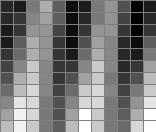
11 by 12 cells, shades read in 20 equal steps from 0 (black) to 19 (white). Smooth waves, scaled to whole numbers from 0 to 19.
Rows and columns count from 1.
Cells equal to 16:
7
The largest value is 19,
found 4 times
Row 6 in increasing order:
3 4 4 4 5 10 10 10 10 12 15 15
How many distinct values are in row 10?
9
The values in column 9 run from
9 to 11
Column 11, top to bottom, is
0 0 0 1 2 4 6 9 11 13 16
